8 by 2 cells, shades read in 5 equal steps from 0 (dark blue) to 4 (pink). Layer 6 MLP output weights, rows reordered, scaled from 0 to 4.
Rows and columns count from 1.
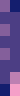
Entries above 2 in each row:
0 0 0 0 0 0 1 1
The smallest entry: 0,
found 2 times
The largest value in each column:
2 4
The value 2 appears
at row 1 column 1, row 3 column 1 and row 5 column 1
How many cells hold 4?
1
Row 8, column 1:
0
